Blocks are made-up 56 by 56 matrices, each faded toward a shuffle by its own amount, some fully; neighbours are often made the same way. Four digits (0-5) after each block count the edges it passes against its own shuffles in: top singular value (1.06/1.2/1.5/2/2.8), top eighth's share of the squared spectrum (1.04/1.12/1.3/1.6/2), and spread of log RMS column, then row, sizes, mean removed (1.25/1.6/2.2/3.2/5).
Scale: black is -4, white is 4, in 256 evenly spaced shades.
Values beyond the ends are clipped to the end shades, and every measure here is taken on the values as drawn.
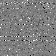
2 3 0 2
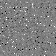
1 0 0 0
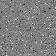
0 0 0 0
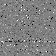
2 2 0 1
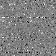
2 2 0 2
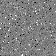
1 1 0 0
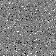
1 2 0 2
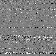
2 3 0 3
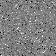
0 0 0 0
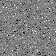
0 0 0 0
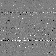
3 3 0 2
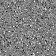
2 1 0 0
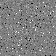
1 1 0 0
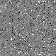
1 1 1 0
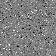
0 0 0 0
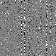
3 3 3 0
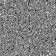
1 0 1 0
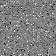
1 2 1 0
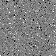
1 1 1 0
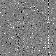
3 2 2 0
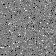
0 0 0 0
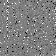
2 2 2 0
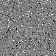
0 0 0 0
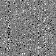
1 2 2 0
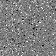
0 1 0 0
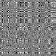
5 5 3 3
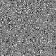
3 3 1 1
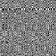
4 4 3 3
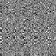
4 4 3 2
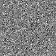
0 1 2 0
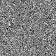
1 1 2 0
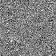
0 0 2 0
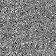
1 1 1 0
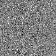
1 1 2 0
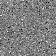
1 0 0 0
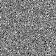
0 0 1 0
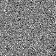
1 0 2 0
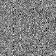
1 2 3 0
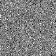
1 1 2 0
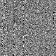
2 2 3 0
